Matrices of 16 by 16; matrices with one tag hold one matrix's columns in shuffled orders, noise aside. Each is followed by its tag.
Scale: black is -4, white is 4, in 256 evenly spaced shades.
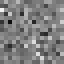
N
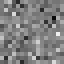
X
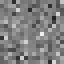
X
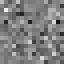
N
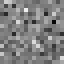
N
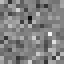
X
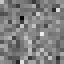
X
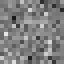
X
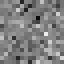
X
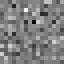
N
